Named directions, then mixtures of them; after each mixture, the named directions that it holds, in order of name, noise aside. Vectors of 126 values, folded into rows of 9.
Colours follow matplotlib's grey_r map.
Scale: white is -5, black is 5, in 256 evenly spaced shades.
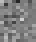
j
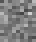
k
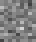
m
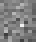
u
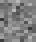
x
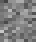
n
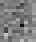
u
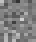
j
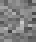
m, n, u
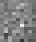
u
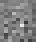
u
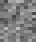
n, x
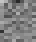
j, n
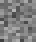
j, x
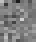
j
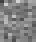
j, k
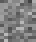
k, m, n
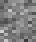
n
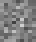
j, u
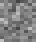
n, x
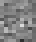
j, u, x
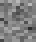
x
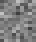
k, n, x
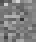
j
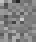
j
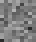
m, x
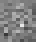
u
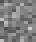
j, x
